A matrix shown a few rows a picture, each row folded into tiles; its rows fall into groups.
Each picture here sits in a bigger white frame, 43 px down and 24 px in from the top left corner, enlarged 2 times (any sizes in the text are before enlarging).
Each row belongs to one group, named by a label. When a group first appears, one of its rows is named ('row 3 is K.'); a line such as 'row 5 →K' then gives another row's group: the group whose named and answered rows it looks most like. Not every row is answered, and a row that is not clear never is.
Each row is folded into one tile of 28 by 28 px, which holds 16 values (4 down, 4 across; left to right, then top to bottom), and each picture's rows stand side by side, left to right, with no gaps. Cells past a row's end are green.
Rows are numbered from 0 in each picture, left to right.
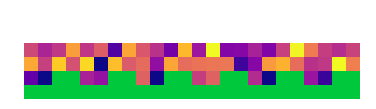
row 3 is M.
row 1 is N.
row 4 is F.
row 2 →N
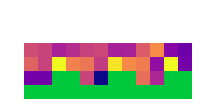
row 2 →M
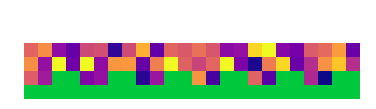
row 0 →M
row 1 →N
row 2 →F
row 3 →M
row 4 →M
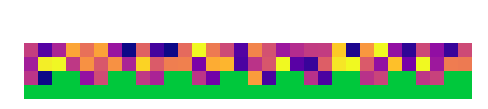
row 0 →F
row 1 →M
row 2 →N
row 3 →M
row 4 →M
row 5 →F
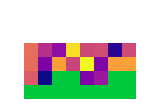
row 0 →N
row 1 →N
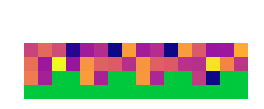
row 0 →M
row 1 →N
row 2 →N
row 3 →F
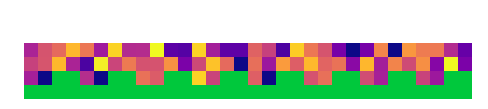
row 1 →F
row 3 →M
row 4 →N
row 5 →M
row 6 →N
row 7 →M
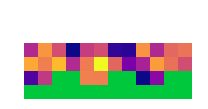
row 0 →M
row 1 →M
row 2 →F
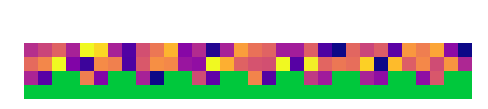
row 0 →M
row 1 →M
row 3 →F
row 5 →N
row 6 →N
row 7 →M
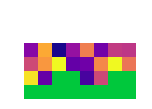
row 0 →M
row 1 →F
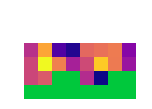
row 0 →M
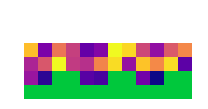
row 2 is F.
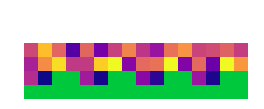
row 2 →F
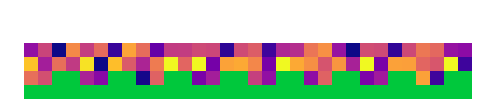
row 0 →N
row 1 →N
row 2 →F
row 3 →N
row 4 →N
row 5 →M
